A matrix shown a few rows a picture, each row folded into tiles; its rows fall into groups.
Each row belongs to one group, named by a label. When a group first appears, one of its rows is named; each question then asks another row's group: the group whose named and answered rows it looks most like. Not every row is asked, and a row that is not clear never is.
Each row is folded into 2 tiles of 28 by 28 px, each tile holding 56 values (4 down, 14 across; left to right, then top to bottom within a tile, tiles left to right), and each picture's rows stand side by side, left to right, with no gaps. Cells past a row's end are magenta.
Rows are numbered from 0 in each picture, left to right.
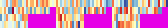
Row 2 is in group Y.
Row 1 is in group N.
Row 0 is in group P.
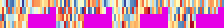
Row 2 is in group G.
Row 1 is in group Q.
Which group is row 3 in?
P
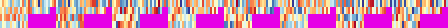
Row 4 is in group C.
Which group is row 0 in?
C
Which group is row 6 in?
G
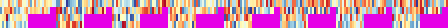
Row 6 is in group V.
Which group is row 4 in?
P
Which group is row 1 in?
G
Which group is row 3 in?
N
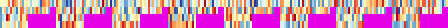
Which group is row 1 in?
Y
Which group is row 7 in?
Q
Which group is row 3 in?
G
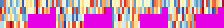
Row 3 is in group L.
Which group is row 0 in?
G
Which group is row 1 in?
G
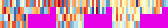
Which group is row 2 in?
V
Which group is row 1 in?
C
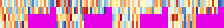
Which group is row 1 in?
C
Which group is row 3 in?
N
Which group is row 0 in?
N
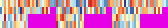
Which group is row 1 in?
Q
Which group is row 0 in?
V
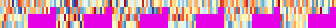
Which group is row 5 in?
C
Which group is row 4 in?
C
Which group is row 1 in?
L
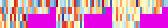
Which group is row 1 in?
Y
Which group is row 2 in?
V
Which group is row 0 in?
P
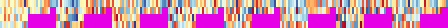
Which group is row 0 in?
V
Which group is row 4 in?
Q
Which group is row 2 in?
N
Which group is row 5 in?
G
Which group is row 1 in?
G
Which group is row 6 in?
Y
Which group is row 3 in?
Y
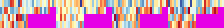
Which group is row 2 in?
L
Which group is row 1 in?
V
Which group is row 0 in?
L
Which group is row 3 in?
G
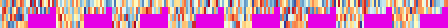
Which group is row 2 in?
L
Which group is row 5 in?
Y
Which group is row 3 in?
P
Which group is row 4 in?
Q
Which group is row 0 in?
P
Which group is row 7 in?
C
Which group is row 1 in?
N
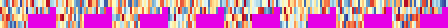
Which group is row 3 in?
V
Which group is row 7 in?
Q
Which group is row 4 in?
L
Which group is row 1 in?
Q
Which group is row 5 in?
V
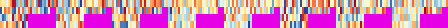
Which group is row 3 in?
V
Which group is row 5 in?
P
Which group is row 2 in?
P
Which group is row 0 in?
L
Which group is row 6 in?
G
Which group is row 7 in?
L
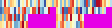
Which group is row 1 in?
P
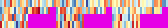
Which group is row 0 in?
L
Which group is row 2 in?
V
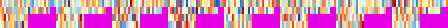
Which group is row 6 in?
Q
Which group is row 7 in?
C
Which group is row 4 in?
L
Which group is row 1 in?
Q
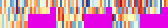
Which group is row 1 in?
N
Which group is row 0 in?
G
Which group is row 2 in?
C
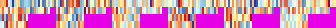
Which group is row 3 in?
L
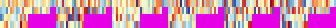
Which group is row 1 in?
Q
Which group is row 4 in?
Y
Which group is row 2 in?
V
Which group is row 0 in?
V
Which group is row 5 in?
Y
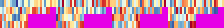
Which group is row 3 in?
Y
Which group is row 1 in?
Y
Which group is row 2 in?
Q
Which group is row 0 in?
G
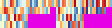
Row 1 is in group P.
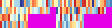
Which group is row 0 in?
Q
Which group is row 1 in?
V
